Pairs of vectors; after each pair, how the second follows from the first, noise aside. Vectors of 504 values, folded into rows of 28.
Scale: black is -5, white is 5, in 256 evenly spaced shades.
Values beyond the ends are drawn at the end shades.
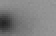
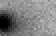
scaled up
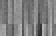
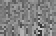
sign-scrambled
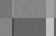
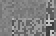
sign-scrambled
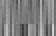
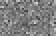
shuffled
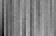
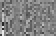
sign-scrambled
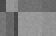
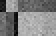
scaled up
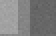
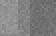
shrunk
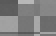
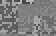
sign-scrambled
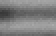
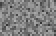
shuffled
